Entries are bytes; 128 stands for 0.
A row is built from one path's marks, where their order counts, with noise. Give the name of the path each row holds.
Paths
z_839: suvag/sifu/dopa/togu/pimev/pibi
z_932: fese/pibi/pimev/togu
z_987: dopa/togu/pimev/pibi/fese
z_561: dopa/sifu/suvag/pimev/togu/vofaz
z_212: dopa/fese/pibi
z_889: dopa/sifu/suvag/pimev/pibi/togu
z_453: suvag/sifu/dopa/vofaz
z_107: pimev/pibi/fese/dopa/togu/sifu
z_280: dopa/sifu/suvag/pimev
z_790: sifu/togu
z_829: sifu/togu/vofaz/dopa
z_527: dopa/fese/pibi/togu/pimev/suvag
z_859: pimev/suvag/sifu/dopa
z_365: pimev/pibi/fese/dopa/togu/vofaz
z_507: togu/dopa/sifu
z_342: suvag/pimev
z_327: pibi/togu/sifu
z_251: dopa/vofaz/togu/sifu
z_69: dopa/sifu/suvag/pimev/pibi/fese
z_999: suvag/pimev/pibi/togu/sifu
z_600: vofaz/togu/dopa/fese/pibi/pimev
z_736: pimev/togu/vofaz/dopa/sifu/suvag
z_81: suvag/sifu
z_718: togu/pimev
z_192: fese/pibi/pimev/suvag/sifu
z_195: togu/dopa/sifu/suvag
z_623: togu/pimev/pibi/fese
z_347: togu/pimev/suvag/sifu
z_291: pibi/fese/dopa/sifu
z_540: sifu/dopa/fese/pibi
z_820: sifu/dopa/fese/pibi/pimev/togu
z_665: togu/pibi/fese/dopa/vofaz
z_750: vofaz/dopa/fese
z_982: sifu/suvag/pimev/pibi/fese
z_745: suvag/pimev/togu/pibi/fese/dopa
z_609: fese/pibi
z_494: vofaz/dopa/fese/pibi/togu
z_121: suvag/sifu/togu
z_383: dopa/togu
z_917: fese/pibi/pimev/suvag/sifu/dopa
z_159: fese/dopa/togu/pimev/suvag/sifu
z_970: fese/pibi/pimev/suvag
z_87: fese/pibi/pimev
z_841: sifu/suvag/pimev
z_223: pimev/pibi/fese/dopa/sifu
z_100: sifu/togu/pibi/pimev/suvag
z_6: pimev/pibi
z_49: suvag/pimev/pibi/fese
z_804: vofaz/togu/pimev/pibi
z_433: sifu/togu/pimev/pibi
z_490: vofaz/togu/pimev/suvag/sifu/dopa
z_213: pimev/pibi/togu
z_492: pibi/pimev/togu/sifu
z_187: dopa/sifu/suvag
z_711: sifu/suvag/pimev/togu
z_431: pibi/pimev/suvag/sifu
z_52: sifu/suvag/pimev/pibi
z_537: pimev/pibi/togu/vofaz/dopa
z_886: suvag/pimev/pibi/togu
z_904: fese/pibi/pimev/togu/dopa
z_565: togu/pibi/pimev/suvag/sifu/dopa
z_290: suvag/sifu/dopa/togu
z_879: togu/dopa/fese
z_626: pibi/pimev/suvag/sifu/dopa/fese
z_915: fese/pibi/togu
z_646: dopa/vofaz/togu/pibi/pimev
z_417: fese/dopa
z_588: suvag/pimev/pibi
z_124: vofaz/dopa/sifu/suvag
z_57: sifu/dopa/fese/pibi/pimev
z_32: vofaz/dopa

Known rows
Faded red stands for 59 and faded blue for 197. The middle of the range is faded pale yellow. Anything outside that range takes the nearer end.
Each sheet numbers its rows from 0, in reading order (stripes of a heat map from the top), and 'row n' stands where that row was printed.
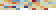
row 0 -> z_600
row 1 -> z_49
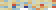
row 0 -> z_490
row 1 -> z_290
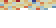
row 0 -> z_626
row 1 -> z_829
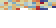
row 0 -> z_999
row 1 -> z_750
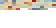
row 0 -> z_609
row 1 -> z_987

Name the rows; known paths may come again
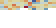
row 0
z_290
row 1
z_507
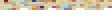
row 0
z_745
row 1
z_841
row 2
z_107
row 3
z_839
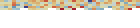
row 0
z_490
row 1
z_69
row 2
z_431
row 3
z_829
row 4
z_999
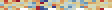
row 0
z_626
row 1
z_750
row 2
z_537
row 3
z_192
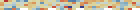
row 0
z_987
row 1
z_565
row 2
z_665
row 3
z_889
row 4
z_492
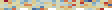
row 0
z_527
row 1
z_623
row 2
z_540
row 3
z_327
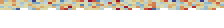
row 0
z_561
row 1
z_790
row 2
z_81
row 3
z_212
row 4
z_588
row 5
z_453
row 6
z_100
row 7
z_433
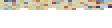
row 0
z_347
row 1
z_291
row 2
z_609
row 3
z_600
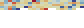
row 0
z_251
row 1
z_970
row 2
z_804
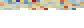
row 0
z_718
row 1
z_49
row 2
z_417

